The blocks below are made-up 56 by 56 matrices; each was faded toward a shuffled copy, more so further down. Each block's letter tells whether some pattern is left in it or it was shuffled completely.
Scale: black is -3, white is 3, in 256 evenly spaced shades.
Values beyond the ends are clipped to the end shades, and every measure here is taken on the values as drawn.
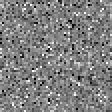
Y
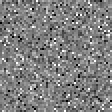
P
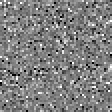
Y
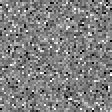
P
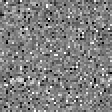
Y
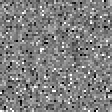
P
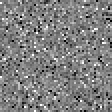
P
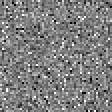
Y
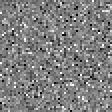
P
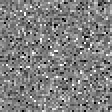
P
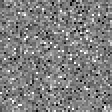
P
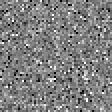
P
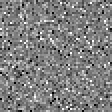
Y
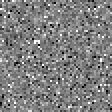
P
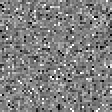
Y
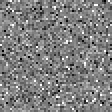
P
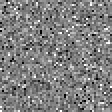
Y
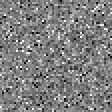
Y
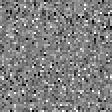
Y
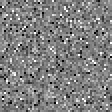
P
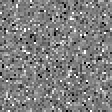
Y
